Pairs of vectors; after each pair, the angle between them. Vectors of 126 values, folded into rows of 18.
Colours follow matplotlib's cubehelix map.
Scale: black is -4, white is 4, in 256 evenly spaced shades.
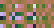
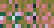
nearly opposite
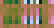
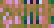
nearly opposite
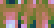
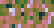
orthogonal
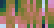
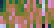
nearly parallel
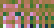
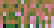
nearly opposite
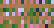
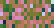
partly aligned
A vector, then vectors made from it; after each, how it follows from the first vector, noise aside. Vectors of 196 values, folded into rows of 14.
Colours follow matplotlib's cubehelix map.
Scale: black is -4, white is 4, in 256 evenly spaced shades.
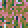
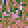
wrapped around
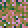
sign-scrambled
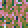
copied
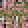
negated
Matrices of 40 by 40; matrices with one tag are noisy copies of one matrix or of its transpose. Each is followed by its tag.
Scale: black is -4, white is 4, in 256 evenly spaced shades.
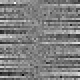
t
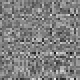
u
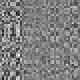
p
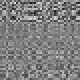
p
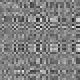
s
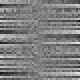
t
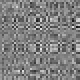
s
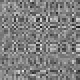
s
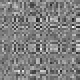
s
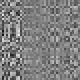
p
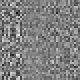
p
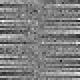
t
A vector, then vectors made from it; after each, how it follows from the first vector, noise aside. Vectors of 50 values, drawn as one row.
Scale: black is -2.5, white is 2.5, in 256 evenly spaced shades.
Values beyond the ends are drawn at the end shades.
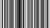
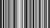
negated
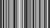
negated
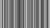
shrunk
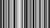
negated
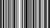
negated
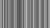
shrunk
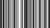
negated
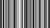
negated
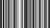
negated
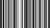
negated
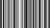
negated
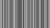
shrunk
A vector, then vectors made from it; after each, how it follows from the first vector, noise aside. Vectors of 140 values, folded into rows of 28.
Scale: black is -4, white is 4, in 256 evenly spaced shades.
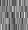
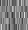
copied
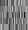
sign-scrambled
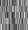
copied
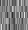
copied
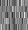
copied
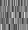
sign-scrambled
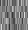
copied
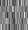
copied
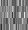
sign-scrambled
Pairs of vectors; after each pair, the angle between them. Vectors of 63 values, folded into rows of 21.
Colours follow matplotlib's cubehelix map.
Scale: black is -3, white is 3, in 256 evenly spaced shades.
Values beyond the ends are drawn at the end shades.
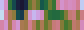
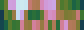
nearly opposite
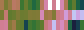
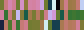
partly opposed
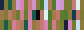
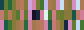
nearly parallel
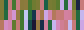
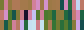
nearly opposite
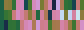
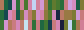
orthogonal
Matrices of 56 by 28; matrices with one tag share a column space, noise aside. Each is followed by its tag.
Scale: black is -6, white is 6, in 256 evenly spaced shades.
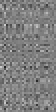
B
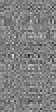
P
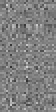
B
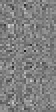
B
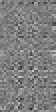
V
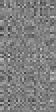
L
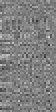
P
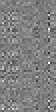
V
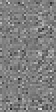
V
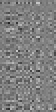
V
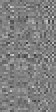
P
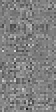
B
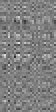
P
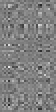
B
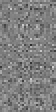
B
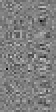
P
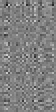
L
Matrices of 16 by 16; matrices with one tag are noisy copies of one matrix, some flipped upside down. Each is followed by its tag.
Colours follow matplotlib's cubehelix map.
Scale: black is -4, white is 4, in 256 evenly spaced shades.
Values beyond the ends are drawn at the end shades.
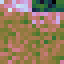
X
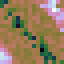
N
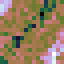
N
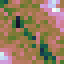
N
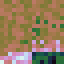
X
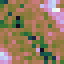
N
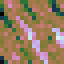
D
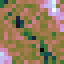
N
